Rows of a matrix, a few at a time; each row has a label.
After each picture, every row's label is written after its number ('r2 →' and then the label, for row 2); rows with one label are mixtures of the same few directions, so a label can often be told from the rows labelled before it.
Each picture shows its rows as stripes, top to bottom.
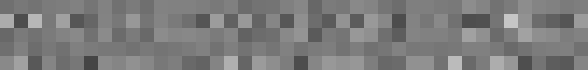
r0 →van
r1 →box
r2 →van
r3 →box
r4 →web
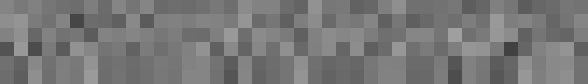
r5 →van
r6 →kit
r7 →web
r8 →box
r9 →web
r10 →web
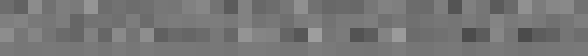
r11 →web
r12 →kit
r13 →van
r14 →van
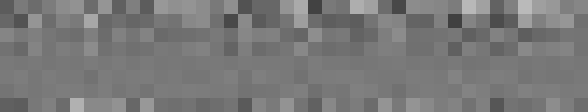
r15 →van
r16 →web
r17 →van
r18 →web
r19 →van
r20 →web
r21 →van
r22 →kit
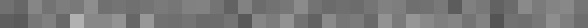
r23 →web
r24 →kit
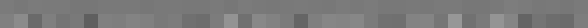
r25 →box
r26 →web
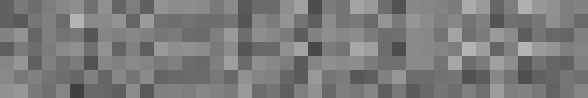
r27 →van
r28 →kit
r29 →web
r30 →van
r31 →web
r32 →van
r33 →kit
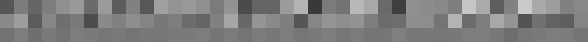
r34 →van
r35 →web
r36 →box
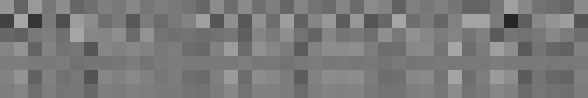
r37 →box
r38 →box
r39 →kit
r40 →web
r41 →kit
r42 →web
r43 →web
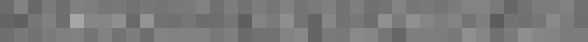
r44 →box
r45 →kit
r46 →van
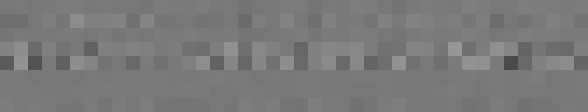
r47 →van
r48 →kit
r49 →van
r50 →web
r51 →box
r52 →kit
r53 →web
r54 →van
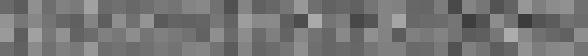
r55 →web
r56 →van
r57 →box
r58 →web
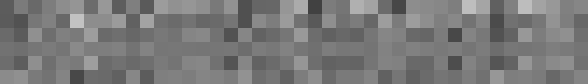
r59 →van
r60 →kit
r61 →web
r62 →kit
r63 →web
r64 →kit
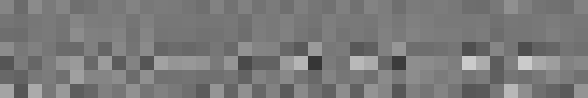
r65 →box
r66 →kit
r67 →kit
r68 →van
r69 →van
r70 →kit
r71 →box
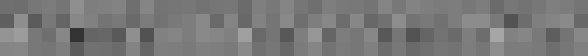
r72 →kit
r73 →box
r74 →kit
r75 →kit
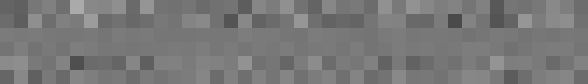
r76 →kit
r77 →web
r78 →van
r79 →box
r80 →kit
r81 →box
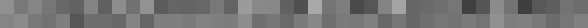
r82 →van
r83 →kit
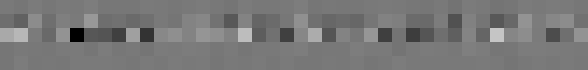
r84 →web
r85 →web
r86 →kit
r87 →van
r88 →box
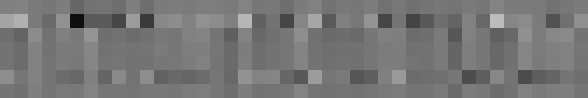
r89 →kit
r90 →kit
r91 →web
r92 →web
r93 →web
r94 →van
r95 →web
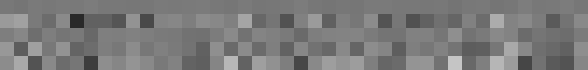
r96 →web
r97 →kit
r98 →web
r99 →box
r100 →web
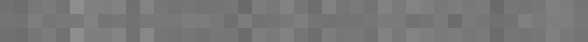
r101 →kit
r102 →web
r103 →kit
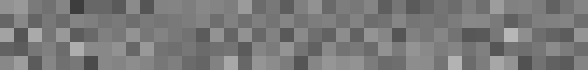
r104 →kit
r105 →box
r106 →box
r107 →kit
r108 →web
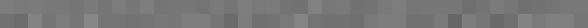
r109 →van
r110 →web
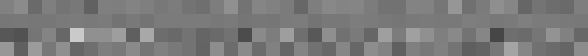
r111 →web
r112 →van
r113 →kit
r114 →box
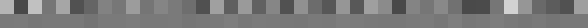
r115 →box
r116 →web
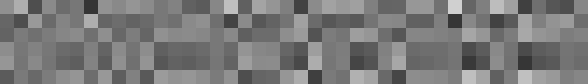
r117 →web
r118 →web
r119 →van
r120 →van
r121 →van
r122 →van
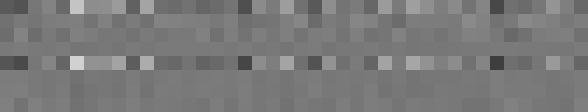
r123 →kit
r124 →van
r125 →box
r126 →kit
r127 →kit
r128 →kit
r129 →kit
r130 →box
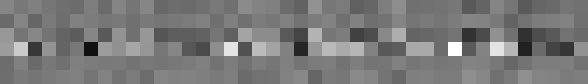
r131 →van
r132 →box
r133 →van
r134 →web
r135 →box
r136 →van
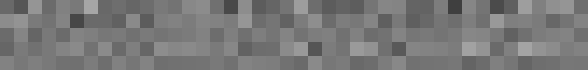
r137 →web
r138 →kit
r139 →box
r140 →van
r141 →van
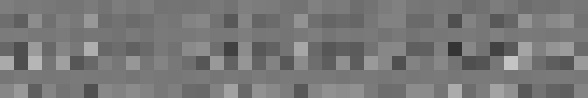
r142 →van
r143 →web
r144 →kit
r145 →web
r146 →box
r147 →box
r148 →web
